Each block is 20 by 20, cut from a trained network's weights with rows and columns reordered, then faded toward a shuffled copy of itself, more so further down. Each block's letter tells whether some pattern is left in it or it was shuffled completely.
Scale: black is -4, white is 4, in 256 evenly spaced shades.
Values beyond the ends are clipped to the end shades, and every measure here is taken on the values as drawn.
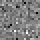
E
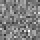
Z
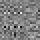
Z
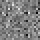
Z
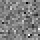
E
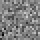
E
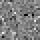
E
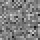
E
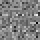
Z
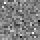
E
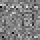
Z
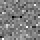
E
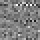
Z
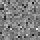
E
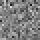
E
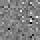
Z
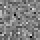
E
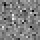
E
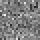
E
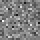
E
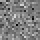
E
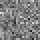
E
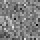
E
